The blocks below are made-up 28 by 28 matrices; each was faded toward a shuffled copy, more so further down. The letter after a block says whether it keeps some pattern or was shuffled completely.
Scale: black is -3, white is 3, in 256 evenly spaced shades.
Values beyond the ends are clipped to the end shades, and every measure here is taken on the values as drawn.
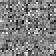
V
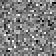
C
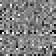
V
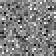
C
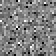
C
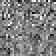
V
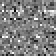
V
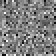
V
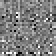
V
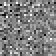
V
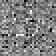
V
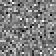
C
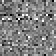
V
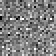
V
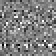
V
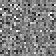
V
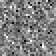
C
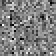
V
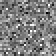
C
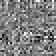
V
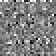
V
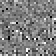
V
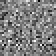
V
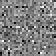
V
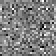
V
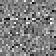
V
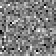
C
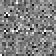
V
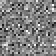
V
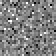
C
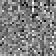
V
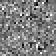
C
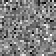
C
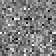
V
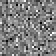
C
